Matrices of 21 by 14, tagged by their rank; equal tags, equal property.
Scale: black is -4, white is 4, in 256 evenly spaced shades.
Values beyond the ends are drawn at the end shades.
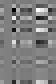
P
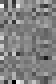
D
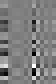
P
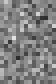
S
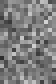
S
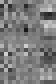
D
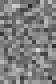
S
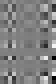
P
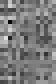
D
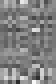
D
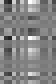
P
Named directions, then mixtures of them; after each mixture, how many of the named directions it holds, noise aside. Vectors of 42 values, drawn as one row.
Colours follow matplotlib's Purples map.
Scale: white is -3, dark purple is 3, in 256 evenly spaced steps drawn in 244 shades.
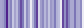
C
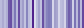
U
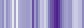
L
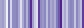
one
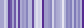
one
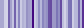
three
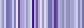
three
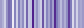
three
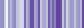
two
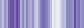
two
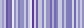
three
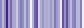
one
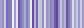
three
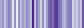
two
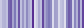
one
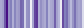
one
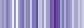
two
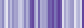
two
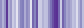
two
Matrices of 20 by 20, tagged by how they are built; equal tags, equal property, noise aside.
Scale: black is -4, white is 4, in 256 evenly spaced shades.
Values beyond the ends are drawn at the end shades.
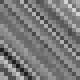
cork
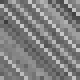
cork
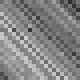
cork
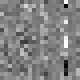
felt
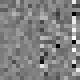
felt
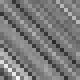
cork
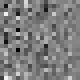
felt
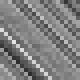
cork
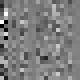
felt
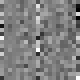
felt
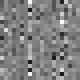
felt
